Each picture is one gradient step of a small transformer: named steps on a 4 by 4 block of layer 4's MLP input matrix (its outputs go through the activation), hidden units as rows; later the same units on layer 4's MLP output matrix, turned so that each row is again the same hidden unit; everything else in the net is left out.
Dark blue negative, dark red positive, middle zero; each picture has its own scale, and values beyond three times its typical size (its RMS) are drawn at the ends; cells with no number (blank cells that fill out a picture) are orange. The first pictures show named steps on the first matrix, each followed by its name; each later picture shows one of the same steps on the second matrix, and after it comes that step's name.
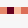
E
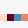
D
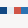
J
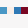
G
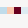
G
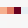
E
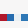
D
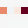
E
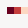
J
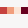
J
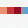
E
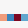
D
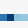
D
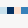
G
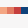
G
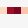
G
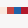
G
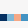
D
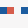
E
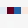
E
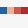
G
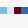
E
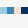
J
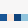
D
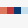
G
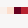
J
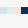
J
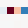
E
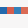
G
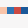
G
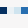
G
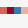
E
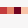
J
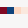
J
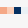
G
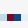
D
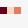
J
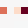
E
